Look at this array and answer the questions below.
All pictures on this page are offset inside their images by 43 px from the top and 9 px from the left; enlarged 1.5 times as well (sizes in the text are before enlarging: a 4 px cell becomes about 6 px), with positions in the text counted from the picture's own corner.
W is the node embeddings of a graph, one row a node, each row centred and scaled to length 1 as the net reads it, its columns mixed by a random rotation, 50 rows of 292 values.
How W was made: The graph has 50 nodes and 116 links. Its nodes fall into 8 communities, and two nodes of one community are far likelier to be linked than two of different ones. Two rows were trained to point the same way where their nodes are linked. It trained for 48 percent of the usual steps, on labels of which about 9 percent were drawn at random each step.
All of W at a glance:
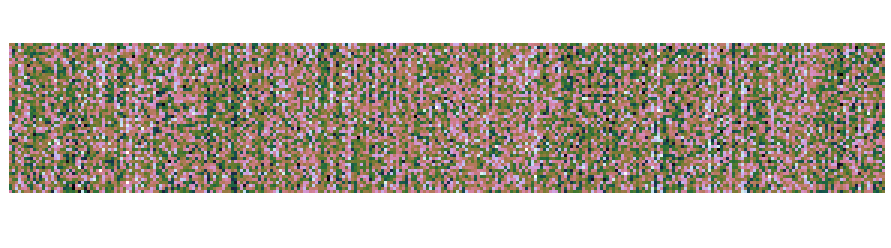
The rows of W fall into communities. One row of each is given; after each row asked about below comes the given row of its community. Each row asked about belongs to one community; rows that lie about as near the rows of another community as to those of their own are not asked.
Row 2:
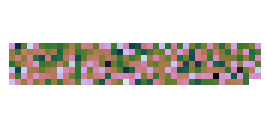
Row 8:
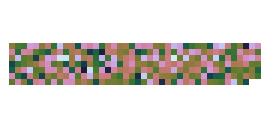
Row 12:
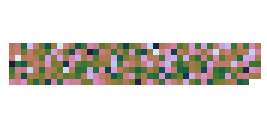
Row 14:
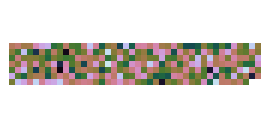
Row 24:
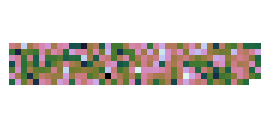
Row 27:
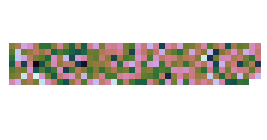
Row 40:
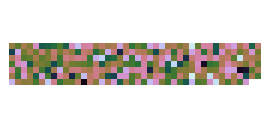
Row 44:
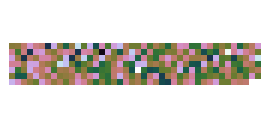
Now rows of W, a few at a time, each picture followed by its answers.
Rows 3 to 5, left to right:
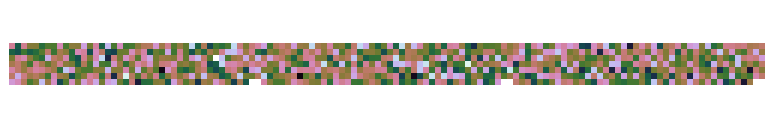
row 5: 40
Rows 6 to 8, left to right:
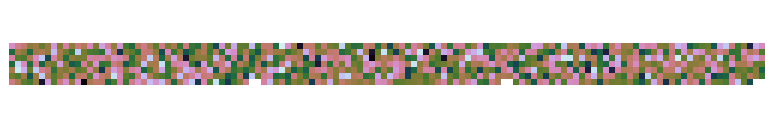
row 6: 40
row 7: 12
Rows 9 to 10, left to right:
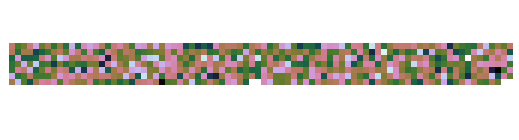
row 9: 8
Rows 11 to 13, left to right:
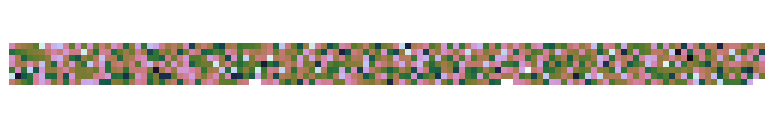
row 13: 40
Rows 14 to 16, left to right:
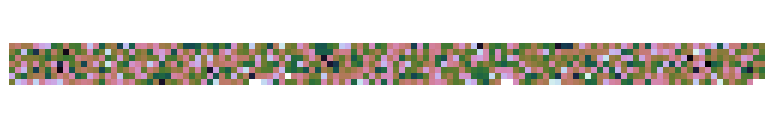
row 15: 27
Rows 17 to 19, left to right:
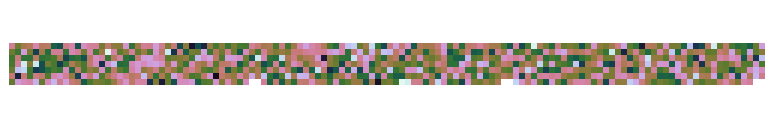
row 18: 40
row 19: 2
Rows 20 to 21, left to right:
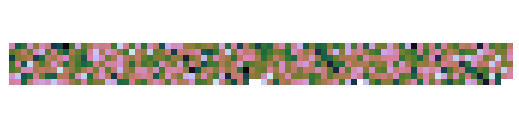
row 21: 24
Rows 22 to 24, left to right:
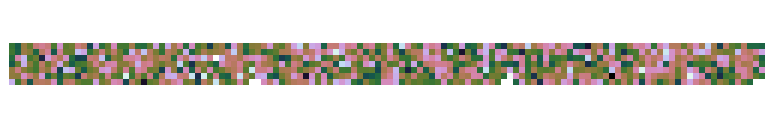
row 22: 24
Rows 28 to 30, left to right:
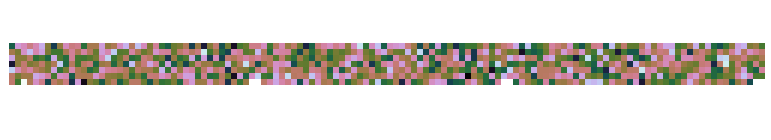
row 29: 2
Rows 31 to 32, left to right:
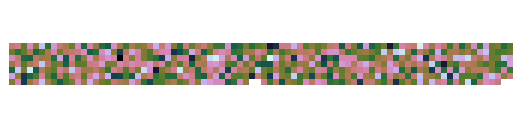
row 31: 12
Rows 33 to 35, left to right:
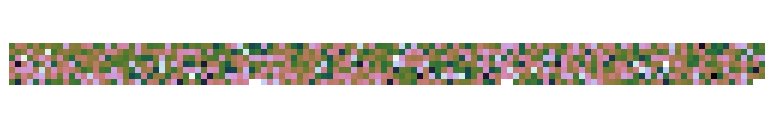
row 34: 2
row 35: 8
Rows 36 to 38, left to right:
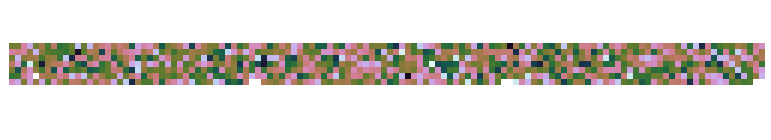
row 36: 27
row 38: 24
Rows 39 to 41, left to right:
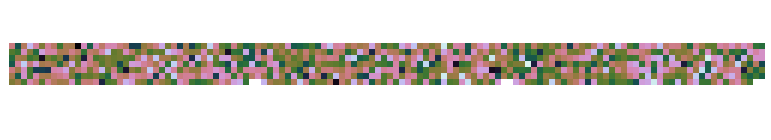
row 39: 2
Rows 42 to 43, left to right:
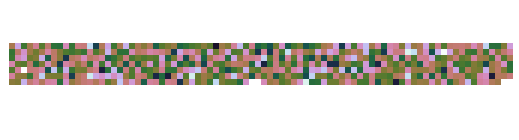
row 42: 14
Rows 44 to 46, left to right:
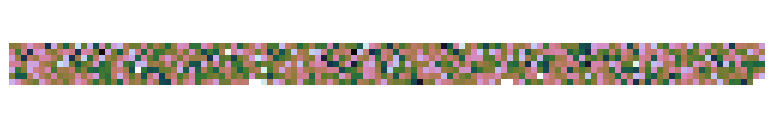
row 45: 44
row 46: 27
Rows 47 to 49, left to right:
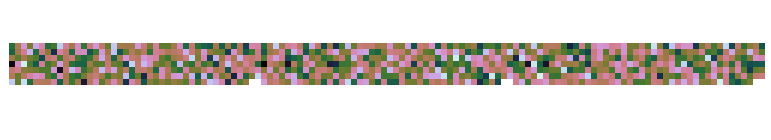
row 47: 24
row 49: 27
